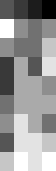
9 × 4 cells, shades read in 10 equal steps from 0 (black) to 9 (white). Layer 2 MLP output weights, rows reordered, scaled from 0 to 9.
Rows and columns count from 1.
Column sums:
40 54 46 51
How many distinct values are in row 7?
4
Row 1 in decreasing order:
3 2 1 0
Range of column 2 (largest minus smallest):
7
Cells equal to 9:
3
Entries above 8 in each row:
0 1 0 0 0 0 0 0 2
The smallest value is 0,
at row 1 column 4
